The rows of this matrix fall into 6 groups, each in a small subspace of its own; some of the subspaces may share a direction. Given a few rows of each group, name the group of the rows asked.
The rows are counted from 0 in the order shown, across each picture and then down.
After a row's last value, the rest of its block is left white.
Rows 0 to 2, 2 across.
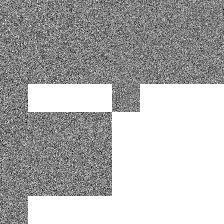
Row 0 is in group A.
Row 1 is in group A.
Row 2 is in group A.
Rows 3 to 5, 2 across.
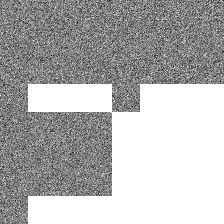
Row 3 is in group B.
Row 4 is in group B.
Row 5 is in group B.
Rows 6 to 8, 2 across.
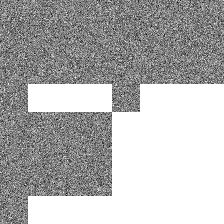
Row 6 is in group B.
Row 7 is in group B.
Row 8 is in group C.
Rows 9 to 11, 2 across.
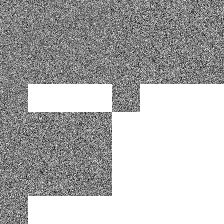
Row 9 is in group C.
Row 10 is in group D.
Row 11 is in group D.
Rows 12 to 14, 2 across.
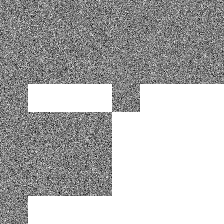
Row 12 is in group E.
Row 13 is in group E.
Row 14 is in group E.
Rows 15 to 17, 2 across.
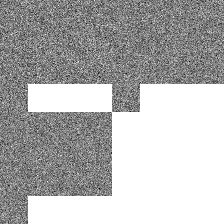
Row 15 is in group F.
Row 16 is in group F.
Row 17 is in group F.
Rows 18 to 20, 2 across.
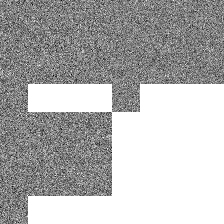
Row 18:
D
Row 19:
D
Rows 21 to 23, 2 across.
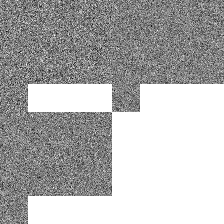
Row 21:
D
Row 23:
D
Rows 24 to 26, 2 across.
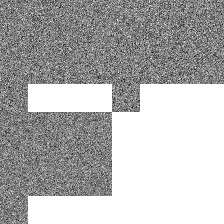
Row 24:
C
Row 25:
A
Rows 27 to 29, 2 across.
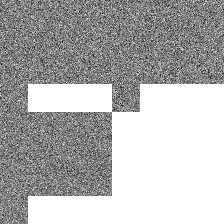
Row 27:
E
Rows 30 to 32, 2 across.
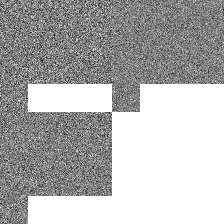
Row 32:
B
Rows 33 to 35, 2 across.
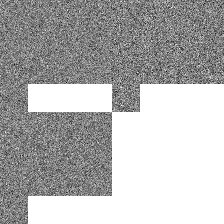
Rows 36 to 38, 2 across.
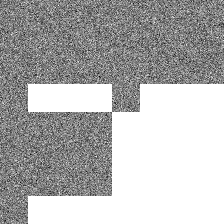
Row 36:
F
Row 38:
E
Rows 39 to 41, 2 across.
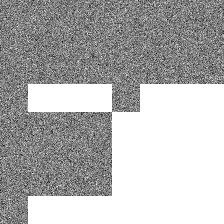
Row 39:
E
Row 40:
C
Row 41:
C
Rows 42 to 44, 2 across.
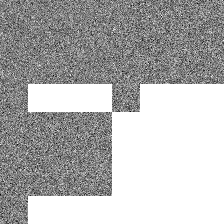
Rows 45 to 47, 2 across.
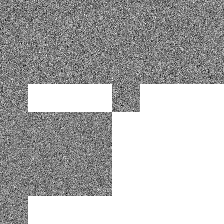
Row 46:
C
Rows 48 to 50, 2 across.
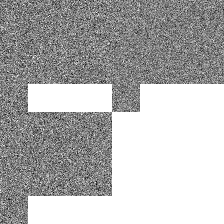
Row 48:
F
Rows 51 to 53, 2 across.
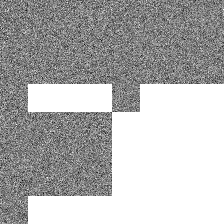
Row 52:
C
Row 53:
B
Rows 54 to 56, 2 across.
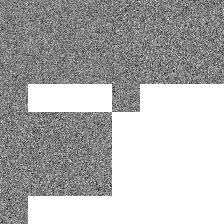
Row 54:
F
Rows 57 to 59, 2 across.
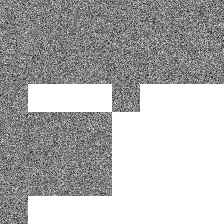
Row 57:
F
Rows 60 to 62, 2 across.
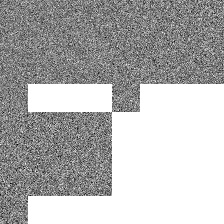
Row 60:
F
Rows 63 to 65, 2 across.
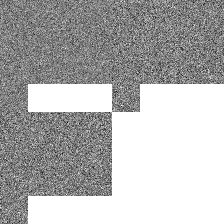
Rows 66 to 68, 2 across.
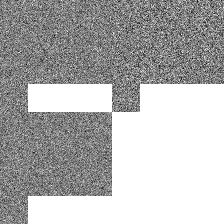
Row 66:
D
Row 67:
E
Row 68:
B
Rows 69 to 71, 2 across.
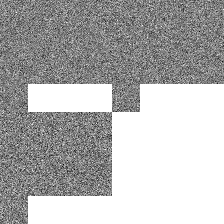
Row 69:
B
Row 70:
A
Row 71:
F
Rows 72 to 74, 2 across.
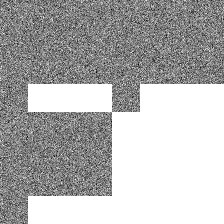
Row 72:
C
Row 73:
D
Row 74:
A
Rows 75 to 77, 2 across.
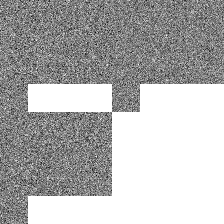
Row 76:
D
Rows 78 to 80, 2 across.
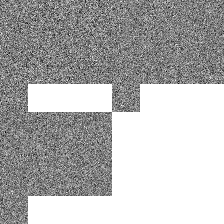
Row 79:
C
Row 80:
A
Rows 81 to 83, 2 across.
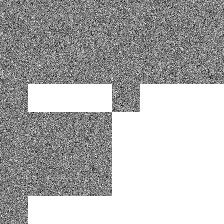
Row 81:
D
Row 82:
C
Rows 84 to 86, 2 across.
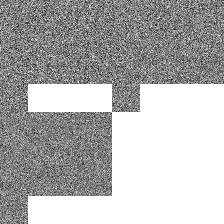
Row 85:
B
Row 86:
D
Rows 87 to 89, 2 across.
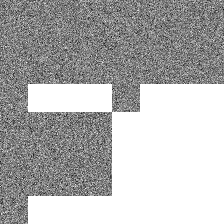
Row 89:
A
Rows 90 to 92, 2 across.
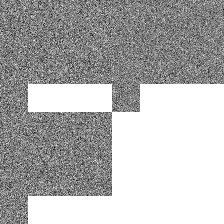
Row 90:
E
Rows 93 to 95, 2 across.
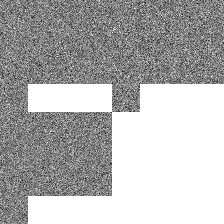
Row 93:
D
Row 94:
F
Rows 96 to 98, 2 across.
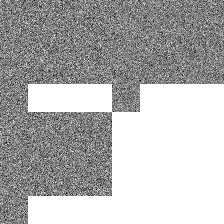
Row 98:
C
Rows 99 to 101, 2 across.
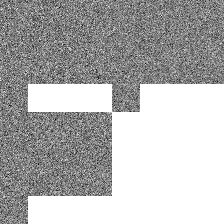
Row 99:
C
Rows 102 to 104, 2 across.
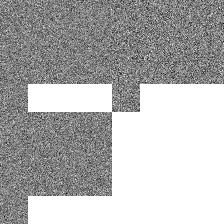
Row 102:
A
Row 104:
C
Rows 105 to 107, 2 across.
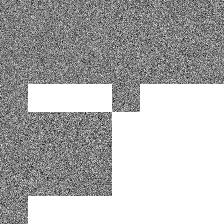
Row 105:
E
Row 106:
B
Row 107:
E
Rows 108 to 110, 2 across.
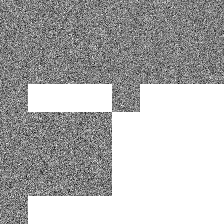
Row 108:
B
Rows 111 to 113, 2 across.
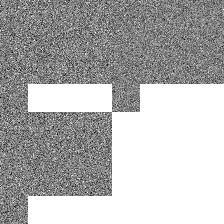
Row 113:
A
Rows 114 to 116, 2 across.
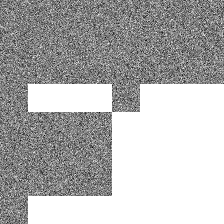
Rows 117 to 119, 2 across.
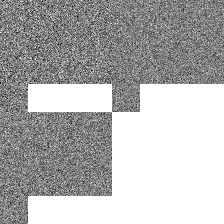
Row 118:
A
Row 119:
A
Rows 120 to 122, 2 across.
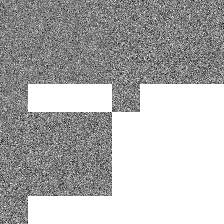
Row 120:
B
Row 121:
F
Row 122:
F
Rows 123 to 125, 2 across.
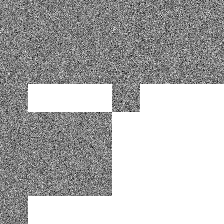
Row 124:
F
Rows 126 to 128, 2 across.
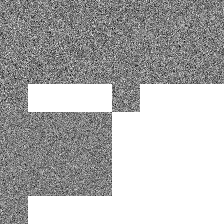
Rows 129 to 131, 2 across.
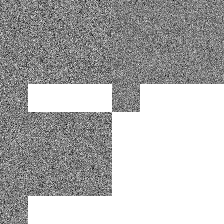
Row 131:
E
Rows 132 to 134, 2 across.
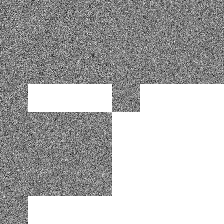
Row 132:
E
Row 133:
E
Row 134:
B
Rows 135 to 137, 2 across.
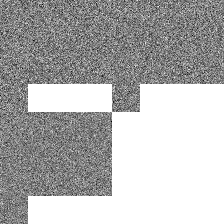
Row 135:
B
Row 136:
A
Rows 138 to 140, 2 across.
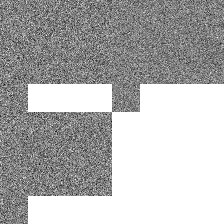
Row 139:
F
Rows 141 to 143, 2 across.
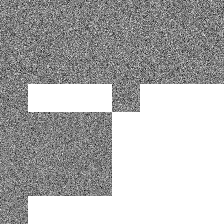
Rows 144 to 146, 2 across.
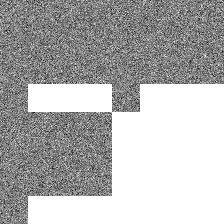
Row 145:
E
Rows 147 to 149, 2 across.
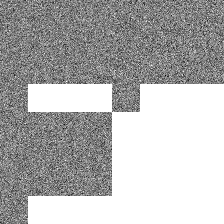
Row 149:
B
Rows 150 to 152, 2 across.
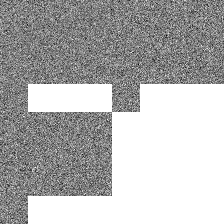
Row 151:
D
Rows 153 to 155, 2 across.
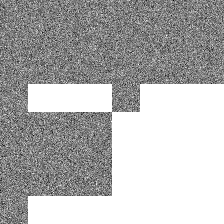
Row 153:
B
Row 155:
C
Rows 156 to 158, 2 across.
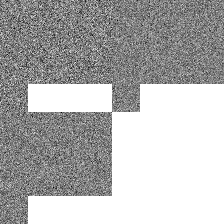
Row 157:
A
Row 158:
D
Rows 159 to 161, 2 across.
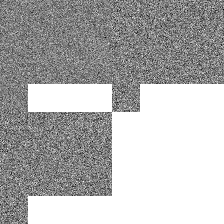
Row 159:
F
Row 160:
A
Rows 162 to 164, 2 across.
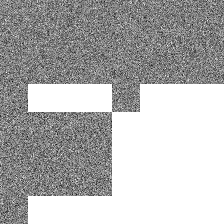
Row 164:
A
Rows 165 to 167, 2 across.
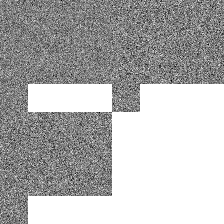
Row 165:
D
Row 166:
E
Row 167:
B
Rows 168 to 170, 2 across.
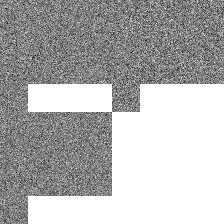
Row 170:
E
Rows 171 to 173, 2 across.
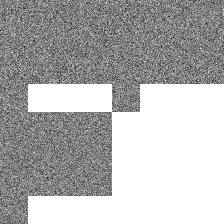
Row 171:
E
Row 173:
B
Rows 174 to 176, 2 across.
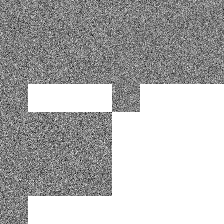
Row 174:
D
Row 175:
A
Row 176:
B
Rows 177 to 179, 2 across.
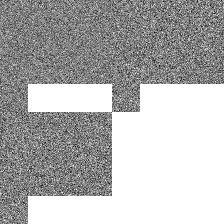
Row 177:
B
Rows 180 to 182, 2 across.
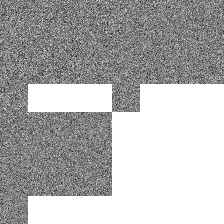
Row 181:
C
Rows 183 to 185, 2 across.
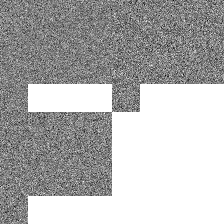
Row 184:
D
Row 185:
A
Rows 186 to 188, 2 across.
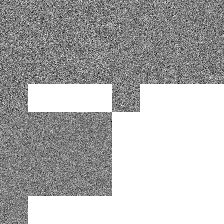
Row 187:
C
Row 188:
A
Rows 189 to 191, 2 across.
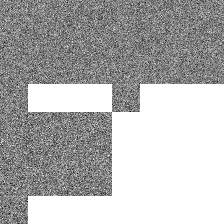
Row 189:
A
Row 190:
F
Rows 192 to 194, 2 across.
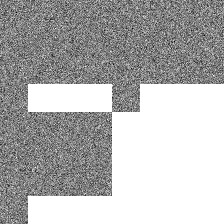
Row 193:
E
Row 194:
F
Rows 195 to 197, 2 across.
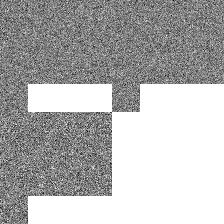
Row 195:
A
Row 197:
E
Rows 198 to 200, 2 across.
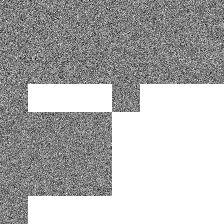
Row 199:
F
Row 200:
C
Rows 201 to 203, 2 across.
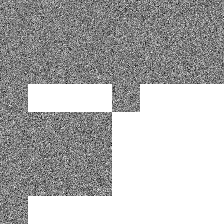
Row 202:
A
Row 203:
C
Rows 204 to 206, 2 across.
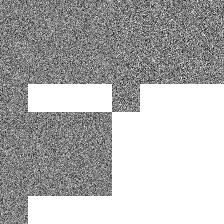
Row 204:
B
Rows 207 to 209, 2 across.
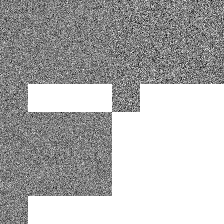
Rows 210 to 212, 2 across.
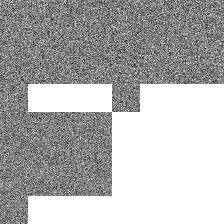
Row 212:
D
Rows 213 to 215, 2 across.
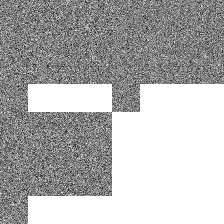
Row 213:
E
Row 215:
B
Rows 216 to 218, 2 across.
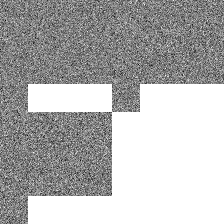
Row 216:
A
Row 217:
D
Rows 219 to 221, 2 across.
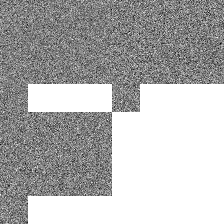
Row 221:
F
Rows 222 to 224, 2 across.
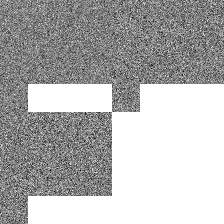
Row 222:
A
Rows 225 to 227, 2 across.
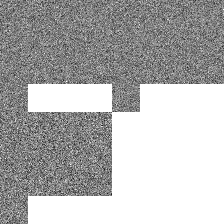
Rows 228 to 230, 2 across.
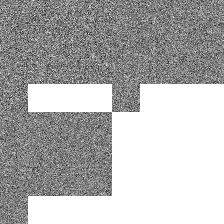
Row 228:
E
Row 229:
F
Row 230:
F
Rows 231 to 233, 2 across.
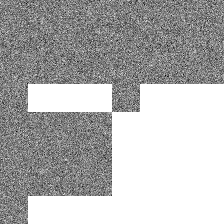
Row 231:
F
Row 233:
B
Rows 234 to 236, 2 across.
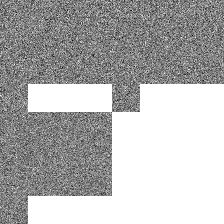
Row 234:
E
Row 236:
F
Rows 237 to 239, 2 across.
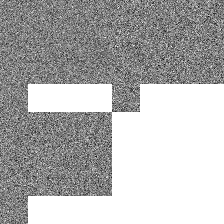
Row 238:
B
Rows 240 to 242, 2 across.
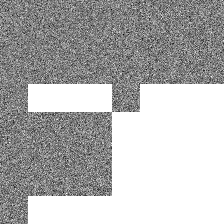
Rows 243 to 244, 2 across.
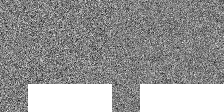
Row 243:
B
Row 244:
B
